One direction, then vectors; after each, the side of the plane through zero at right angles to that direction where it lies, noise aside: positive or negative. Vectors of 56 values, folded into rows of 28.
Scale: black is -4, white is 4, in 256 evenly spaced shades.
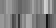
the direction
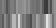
negative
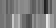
negative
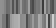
negative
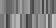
negative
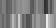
negative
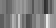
negative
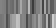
negative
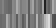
negative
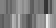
negative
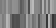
positive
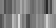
negative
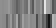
positive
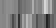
positive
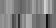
positive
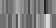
negative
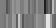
negative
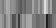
positive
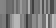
negative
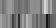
positive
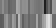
negative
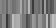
negative
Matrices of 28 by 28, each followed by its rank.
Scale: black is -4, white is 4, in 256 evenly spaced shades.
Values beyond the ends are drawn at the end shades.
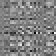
three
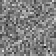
full rank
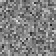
full rank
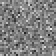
full rank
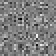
five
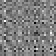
three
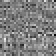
five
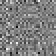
five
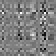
three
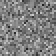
full rank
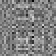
three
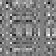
three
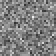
full rank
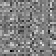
five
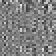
five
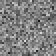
full rank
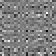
three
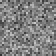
full rank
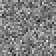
full rank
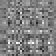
three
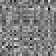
five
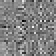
five
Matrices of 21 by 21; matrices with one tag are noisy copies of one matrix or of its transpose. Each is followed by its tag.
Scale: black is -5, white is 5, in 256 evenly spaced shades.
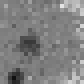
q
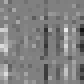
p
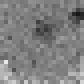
q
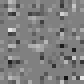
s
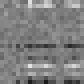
p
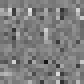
s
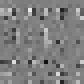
s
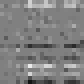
p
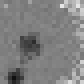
q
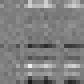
p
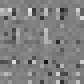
s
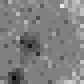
q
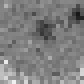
q
